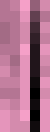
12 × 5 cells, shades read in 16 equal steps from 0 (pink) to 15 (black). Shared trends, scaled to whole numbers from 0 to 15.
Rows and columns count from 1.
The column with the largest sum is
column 4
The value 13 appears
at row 5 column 4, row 6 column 4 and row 7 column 4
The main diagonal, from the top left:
4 4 2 12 1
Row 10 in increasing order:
1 1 2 3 14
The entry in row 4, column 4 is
12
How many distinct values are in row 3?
4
